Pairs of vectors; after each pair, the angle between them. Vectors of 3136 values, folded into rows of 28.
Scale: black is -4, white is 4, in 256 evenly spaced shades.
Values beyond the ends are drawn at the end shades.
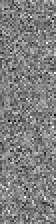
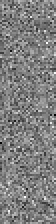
nearly parallel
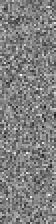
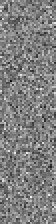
nearly parallel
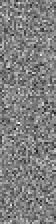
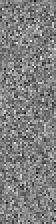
orthogonal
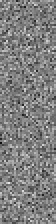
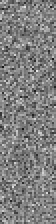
partly opposed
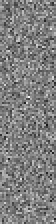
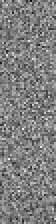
partly opposed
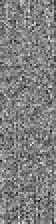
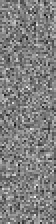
partly opposed
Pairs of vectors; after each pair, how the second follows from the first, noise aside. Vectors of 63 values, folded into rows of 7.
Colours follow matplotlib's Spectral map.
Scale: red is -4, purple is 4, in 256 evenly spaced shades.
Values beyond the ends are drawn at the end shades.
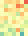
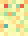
shuffled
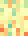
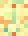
shuffled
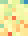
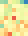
copied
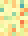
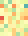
shuffled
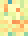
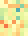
shuffled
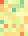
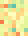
shuffled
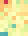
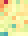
copied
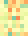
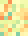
shuffled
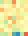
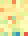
copied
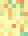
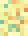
shuffled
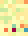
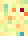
shuffled
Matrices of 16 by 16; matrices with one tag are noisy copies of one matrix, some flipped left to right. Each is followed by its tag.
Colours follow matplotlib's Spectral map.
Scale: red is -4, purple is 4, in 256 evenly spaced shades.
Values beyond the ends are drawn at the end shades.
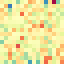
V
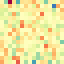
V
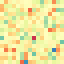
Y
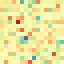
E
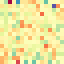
V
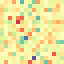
E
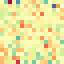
V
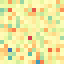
Y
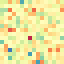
Y
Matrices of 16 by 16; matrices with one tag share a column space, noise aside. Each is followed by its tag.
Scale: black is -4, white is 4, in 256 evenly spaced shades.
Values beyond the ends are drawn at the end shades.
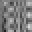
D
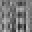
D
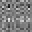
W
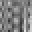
D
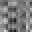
D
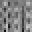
D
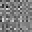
W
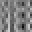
D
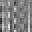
D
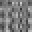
D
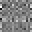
W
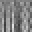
D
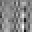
D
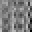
D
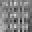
D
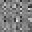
W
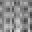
D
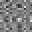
W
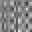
D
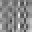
D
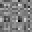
W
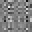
W
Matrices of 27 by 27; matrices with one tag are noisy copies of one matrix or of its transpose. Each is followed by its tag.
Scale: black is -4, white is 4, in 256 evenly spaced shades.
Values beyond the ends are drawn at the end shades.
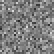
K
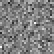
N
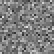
K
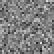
N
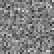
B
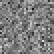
N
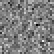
N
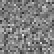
N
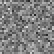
K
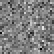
N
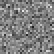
B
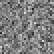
N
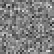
B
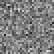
B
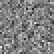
N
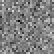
K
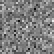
K
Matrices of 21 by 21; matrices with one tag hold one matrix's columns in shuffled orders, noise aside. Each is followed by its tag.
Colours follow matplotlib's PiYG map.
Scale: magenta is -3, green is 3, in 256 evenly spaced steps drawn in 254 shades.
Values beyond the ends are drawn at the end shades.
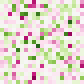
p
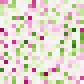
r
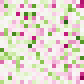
p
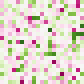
r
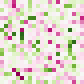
r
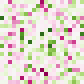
r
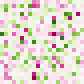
p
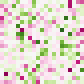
r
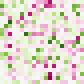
p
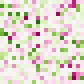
p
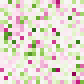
r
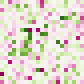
r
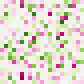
p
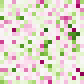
r
